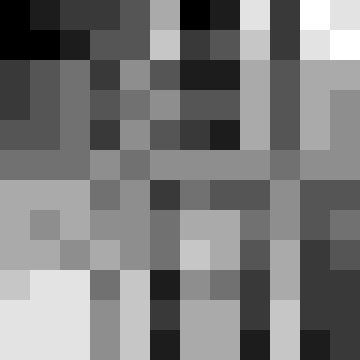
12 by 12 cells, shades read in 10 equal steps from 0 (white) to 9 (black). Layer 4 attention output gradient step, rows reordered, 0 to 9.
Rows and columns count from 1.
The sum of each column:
56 53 48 62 48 65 61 63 55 55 55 54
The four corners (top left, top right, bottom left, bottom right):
9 1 1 7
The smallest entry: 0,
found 2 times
